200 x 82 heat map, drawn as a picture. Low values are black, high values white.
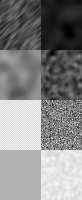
It is made of 4 by 2 panels. Panel 1,1: low, slanting up to the right. Panel 1,2: very low, smooth, faint in contrast. Panel 2,1: middling, smooth. Panel 2,2: low, blotchy. Panel 3,1: very high, checkered, faint in contrast. Panel 3,2: middling, fine-grained, strong in contrast. Panel 4,1: high, flat. Panel 4,2: very high, blotchy, faint in contrast.
